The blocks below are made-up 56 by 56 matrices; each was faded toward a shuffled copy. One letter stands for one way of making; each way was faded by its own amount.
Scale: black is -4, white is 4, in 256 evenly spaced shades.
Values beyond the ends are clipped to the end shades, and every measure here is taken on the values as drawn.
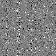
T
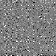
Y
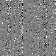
T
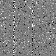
T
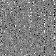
T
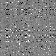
Y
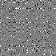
Y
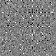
Y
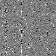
T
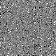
T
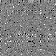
Y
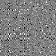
Y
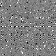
Y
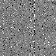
T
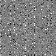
T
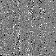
T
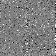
T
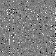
T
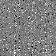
T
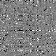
Y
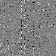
T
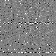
Y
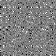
Y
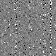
T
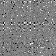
Y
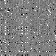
Y
